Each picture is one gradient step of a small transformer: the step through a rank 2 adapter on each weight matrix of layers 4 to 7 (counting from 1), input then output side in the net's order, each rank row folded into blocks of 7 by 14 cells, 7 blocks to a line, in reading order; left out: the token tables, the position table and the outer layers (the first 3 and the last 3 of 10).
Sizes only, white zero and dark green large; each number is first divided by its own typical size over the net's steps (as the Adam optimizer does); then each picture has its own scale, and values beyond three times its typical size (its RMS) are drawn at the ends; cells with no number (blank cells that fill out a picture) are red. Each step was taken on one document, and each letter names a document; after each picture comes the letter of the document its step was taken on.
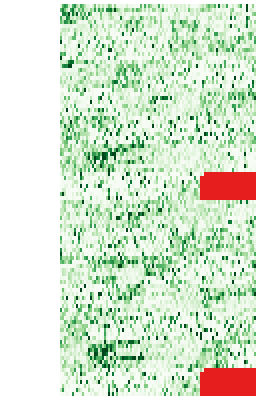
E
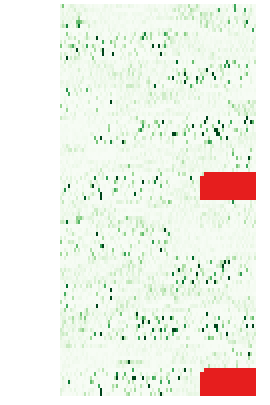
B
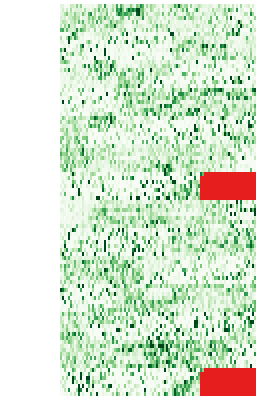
E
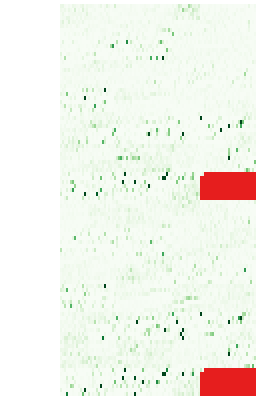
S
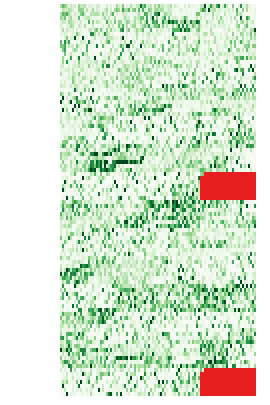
E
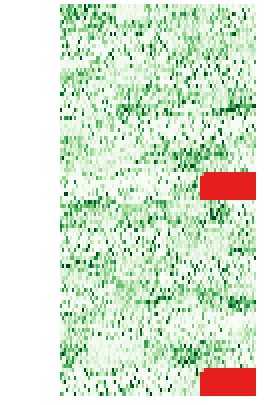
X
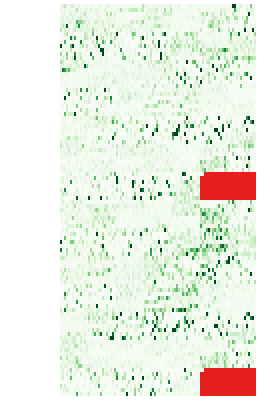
B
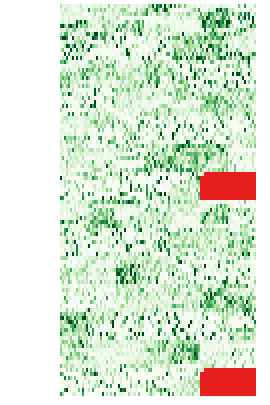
X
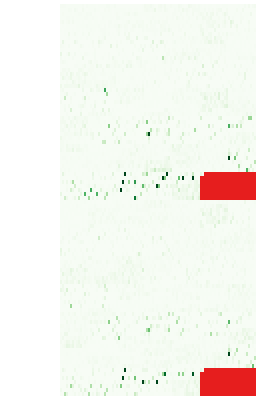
S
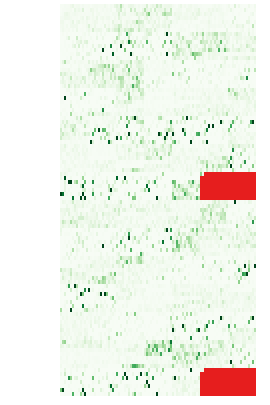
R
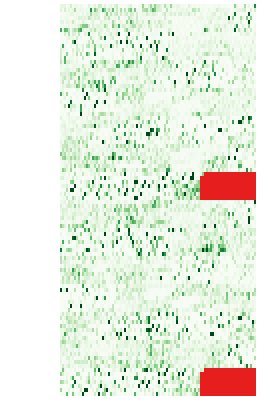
S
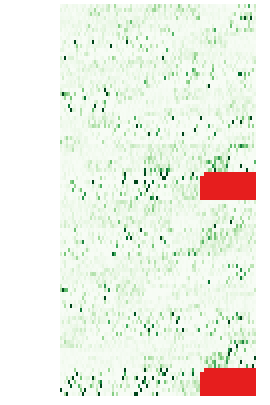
S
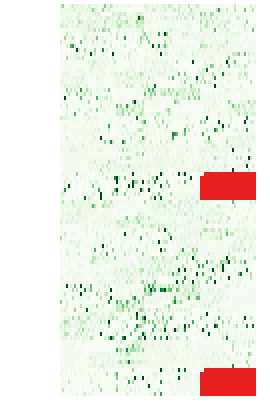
B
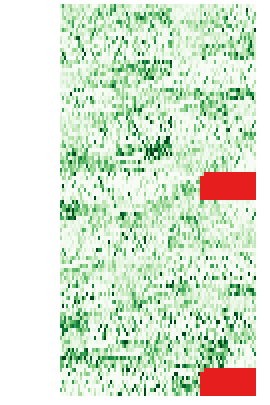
E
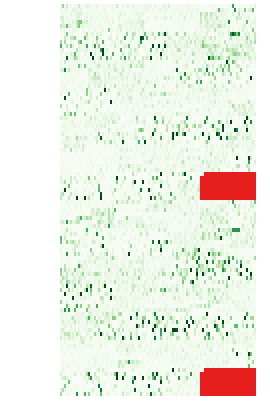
B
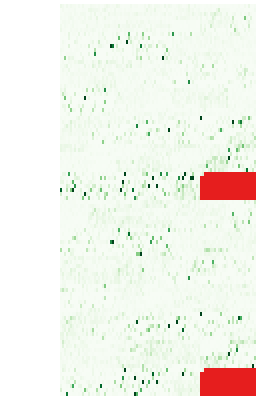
S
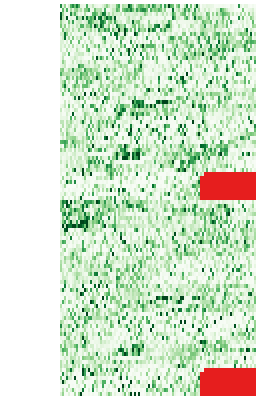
X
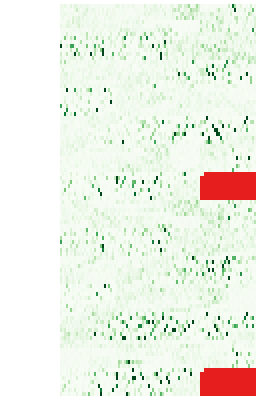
B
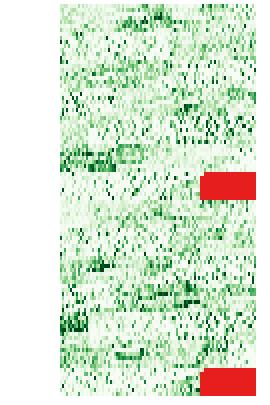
E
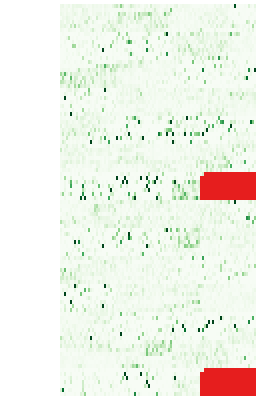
R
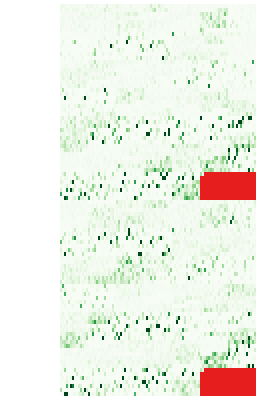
S
